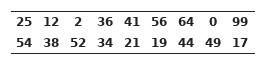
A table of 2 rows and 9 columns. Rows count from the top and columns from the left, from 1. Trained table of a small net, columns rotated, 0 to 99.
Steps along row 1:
down down up up up up down up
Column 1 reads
25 54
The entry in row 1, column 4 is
36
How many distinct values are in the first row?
9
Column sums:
79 50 54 70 62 75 108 49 116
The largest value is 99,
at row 1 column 9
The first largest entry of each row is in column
9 1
